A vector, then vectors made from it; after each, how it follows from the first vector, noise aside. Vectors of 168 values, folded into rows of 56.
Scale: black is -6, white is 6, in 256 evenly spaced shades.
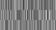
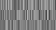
negated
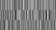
negated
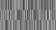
copied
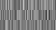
negated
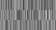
copied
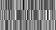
scaled up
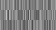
reversed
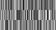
scaled up
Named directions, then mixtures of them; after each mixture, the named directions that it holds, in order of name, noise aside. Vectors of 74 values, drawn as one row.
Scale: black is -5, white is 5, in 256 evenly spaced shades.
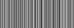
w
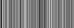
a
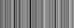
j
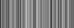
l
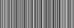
w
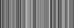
l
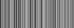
j, l, w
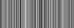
a, l, w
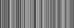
l, w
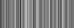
a, l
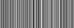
w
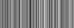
a, j, w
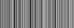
j, w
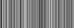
a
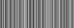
a, j, w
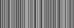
l, w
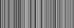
j, l, w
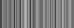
a, j, l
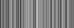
l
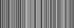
l, w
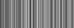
j, l, w
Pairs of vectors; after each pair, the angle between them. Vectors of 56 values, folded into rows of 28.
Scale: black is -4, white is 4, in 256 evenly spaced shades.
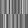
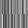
partly opposed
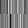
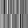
partly opposed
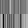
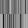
nearly parallel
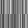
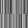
nearly opposite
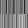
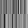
partly aligned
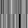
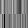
orthogonal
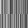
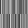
partly opposed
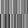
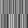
orthogonal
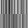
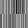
orthogonal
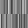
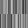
nearly opposite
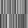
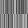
partly opposed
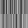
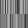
partly opposed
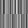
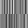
orthogonal
